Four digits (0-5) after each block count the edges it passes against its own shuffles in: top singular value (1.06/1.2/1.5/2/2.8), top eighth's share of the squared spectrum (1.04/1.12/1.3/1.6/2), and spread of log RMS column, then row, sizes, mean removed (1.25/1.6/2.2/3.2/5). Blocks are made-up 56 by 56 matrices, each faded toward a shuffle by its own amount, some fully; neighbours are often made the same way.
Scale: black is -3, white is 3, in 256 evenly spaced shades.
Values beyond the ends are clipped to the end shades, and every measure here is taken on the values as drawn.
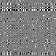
5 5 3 3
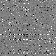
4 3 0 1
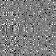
4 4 2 2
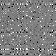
4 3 2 2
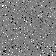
1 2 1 0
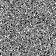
1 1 0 0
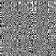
4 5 3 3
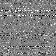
2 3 0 3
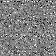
1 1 0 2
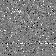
2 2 0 1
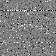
3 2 0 2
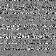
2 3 0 4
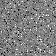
0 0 0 0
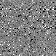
3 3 1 2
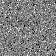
0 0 0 0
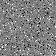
0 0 0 0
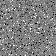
0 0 0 0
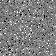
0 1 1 0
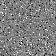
0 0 0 0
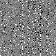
2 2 2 0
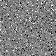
1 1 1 0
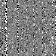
2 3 3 0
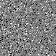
0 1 1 0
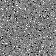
0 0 0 0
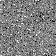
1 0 0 0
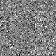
3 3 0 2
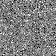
2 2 0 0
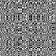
4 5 3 3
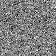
1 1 0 0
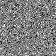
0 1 0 0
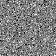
2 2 0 0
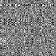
4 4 2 3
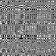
4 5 3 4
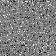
2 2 0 0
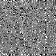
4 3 2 2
